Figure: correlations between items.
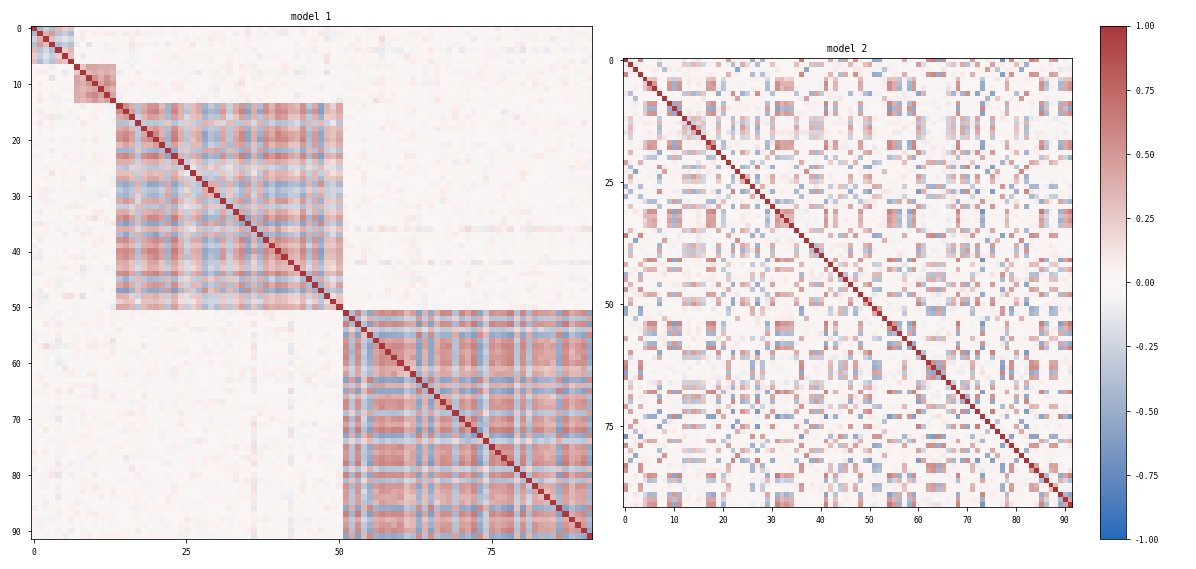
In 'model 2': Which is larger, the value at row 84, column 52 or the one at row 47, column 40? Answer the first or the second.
the second
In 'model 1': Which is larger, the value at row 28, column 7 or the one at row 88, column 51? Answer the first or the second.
the second
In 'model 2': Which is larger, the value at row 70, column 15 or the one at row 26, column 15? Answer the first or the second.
the second
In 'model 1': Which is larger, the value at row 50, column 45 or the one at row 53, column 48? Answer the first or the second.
the second
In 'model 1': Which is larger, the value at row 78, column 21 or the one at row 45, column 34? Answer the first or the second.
the first
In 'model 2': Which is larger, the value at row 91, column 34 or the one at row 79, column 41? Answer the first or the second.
the first
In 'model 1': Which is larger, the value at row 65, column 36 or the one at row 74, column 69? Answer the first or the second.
the second
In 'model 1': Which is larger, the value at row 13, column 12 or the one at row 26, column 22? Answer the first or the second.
the first
